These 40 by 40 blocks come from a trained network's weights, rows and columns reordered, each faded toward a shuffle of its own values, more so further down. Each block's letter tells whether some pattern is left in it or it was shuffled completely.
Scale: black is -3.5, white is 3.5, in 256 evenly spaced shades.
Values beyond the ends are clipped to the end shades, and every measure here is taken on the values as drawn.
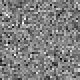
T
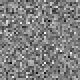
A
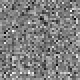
A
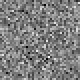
T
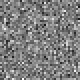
A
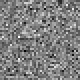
T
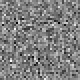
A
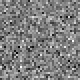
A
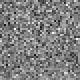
T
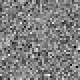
T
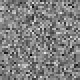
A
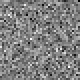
T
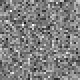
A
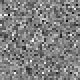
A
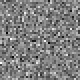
T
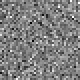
T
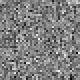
A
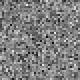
T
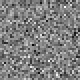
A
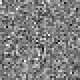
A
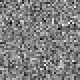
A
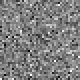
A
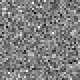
T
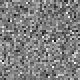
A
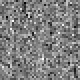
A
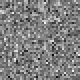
T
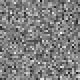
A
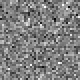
T
